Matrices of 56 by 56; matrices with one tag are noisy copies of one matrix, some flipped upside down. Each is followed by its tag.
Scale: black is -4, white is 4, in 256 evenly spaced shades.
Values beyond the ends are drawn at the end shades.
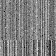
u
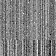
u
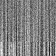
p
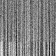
p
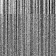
p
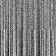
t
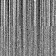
t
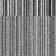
u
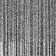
p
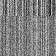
u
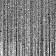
p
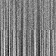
t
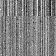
u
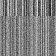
u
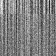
p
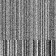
u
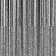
t
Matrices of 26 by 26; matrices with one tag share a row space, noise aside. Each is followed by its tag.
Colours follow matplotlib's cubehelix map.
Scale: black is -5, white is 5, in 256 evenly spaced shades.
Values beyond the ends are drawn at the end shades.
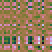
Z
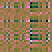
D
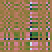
D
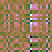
D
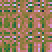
Z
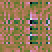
D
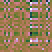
D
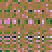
Z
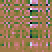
D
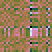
D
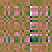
D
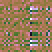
D
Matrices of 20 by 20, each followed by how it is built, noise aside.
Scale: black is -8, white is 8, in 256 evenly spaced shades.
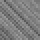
Toeplitz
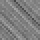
Toeplitz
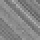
Toeplitz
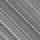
Toeplitz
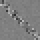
banded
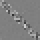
banded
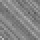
Toeplitz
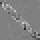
banded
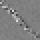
banded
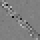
banded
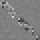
banded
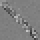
banded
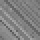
Toeplitz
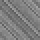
Toeplitz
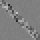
banded
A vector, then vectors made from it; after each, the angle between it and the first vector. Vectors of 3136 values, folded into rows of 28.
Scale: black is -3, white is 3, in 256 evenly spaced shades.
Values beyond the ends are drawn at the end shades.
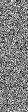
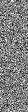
nearly parallel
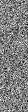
orthogonal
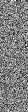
nearly parallel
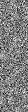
partly aligned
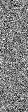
partly opposed
